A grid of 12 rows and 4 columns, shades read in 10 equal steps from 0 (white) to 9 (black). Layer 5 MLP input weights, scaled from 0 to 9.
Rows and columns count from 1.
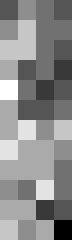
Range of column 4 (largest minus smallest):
7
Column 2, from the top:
4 2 2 6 5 6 1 3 3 5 3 4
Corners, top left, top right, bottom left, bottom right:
6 6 2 9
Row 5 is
0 5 7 6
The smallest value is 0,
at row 5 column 1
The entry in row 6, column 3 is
6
